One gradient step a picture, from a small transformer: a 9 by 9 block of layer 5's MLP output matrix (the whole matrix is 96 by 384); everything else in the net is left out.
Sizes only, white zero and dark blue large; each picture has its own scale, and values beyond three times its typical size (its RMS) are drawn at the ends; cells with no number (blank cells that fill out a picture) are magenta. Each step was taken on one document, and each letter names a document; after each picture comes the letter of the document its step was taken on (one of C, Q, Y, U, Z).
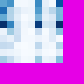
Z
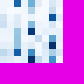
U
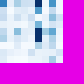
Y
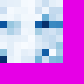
Z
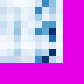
Y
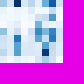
Y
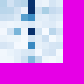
U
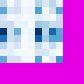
Z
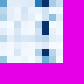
Y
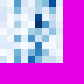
Y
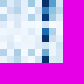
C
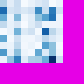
C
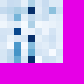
U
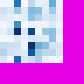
U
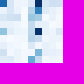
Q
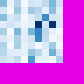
Y
